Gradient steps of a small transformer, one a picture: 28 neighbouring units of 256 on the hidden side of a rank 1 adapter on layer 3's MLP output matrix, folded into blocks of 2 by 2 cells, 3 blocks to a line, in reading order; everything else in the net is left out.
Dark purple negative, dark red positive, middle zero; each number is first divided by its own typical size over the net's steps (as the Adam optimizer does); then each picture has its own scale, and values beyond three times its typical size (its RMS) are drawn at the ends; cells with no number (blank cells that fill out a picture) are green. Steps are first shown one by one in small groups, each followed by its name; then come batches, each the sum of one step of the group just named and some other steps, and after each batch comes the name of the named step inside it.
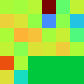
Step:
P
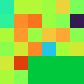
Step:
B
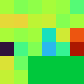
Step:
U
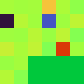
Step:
P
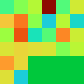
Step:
P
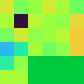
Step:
U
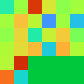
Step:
B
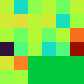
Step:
U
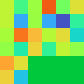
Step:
P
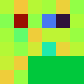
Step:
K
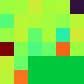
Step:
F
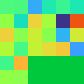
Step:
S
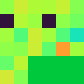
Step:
K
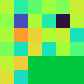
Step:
S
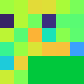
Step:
K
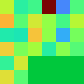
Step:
S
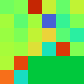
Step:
S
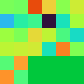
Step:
S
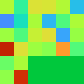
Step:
F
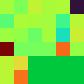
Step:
F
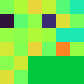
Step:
F
